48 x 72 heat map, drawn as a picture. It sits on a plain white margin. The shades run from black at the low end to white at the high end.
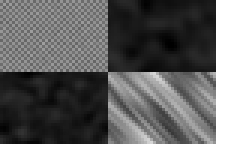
The table splits into 2 rows of 2 panels. Panel 1,1: middling, checkered. Panel 1,2: very low, blotchy, faint in contrast. Panel 2,1: very low, blotchy, faint in contrast. Panel 2,2: middling, slanting down to the right, strong in contrast.
